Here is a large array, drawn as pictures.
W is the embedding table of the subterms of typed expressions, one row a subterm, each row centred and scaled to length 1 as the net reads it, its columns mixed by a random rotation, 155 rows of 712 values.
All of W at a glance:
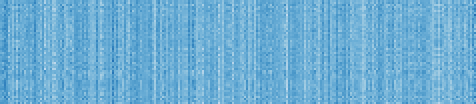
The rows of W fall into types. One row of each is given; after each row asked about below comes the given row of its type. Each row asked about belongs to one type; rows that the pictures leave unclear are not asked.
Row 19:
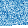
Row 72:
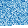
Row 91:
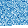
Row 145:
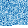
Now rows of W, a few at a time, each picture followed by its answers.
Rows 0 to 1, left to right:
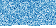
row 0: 19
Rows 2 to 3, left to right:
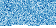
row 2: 91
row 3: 19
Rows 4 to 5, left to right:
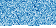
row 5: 91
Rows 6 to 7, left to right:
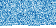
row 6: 72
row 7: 19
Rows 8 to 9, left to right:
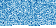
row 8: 72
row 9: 145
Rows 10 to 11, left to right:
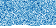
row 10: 91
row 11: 145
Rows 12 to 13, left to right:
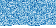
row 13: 145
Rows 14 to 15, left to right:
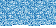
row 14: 19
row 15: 19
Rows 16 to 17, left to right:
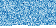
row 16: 19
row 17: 91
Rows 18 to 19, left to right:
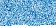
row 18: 91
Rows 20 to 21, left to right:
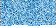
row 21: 72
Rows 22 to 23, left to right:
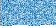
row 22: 145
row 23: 19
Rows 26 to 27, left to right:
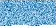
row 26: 91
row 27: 145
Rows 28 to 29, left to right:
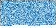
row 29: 72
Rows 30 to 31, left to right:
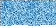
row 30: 72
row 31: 72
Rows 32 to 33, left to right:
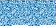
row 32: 91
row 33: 91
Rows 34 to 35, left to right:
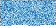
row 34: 91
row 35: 19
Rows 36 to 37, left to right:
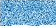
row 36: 91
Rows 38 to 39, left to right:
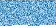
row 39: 91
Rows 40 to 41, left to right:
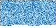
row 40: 145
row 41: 72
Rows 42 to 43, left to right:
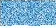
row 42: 72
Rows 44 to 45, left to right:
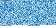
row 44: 91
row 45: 91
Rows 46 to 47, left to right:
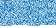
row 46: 91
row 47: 91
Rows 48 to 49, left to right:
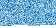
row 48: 145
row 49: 72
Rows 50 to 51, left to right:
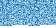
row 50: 145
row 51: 91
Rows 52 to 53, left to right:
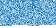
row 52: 91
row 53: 72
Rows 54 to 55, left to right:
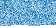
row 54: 72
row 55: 19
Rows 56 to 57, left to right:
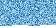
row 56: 91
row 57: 91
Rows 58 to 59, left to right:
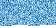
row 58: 145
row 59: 91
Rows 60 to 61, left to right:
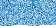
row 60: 145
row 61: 72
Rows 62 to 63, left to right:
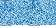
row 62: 91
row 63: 72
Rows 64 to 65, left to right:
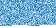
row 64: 91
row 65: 145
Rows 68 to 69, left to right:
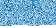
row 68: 91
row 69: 72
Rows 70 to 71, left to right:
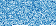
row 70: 19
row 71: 91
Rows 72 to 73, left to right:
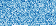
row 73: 72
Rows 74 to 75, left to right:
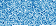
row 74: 72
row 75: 72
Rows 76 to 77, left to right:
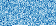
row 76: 145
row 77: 91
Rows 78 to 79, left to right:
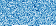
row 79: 91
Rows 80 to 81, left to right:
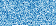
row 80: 19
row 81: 72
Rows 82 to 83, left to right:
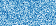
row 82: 19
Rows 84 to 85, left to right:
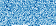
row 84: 91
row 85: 91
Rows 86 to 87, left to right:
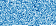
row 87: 91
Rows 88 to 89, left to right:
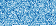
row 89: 72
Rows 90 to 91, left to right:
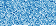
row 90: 72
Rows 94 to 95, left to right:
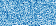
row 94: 19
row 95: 145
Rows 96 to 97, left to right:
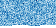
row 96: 19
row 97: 145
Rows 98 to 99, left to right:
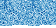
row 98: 72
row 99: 72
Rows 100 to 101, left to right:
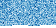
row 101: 91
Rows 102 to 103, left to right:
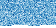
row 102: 145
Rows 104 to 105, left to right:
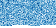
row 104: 145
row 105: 145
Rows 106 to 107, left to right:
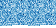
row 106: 72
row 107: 72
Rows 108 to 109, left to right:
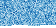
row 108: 72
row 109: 19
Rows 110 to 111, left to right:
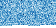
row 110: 72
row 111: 19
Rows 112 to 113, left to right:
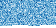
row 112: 72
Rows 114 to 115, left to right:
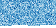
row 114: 19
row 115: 72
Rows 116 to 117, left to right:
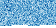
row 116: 91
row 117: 91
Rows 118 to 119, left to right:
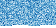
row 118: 19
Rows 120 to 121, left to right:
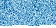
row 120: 72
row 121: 91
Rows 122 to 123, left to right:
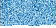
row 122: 72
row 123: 91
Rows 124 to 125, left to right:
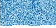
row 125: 72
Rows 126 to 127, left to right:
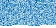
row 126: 145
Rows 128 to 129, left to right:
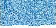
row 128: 72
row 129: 19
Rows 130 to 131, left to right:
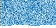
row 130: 72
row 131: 145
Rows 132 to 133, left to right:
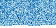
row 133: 72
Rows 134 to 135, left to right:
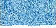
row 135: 72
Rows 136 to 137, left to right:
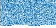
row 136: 145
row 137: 145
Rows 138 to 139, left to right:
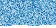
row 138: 91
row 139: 72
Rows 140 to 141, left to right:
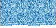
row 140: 72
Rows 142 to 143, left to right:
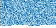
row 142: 72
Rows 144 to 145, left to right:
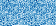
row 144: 145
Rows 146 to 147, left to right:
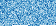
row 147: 91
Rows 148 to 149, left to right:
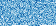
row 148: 91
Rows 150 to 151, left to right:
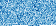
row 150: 19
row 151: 91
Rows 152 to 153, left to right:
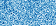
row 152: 72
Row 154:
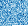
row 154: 72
